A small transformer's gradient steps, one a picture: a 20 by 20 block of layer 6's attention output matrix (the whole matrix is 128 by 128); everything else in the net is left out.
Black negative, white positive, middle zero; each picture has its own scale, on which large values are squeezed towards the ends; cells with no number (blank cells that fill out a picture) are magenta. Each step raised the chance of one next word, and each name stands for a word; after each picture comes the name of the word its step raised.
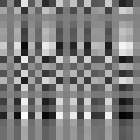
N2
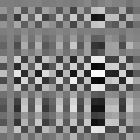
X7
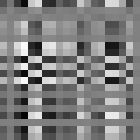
N2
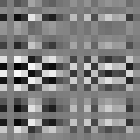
X7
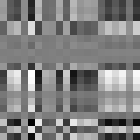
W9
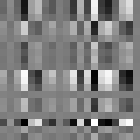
W9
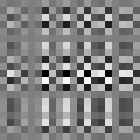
X7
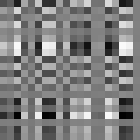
N2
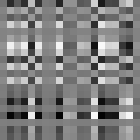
N2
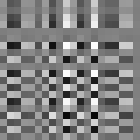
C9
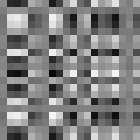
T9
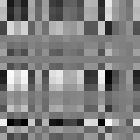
W9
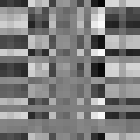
T9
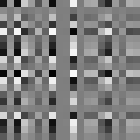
C9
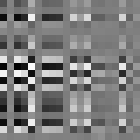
X7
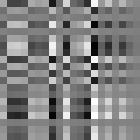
N2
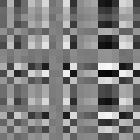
C9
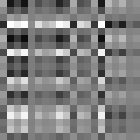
T9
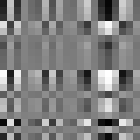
W9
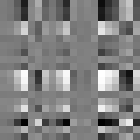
W9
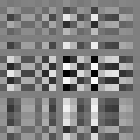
X7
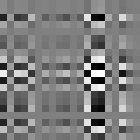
X7
